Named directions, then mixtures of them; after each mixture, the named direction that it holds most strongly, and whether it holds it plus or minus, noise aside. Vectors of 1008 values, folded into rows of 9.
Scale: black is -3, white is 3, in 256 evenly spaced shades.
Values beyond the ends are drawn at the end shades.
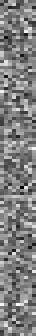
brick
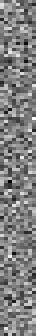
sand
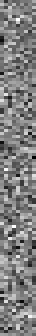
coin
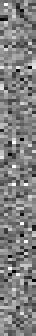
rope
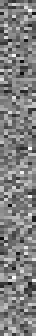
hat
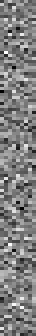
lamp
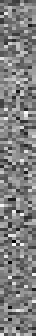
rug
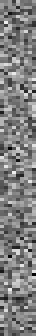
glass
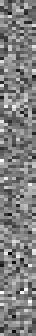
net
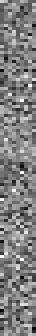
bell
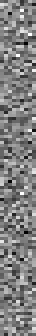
sand, plus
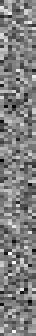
net, minus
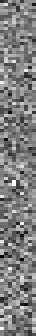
bell, minus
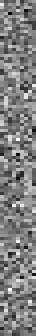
glass, plus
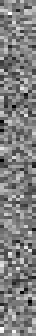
net, minus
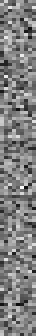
brick, minus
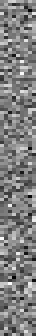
hat, minus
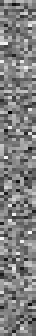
hat, minus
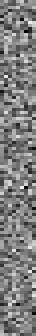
brick, minus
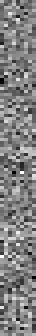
bell, plus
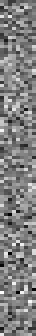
net, plus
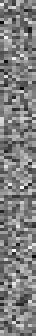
brick, minus
